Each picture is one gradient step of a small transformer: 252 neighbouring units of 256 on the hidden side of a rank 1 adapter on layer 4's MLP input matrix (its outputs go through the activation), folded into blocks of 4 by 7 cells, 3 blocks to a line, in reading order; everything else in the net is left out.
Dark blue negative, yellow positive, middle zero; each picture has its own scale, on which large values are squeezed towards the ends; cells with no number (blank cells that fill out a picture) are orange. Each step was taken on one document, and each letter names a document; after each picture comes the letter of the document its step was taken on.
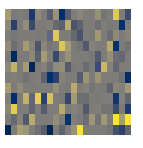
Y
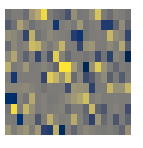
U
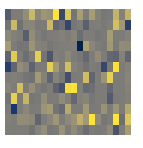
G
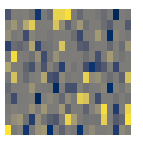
Y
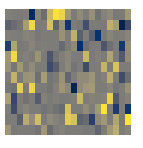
G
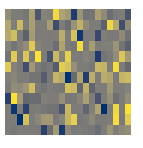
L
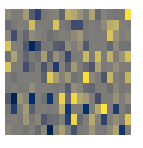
U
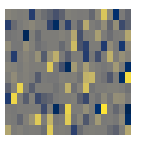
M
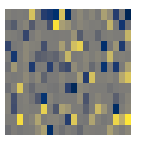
M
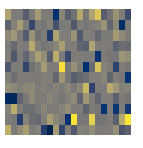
U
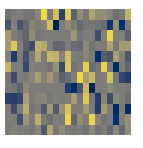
L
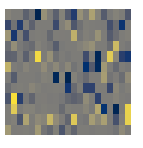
U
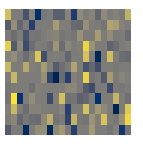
U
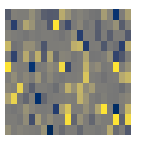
M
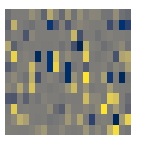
G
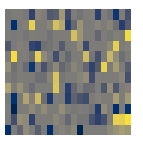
Y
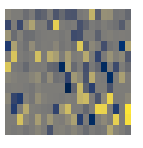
L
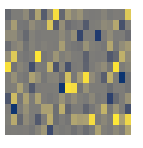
G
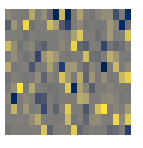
M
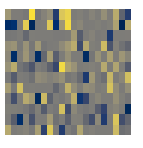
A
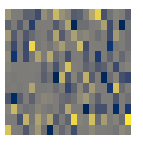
U
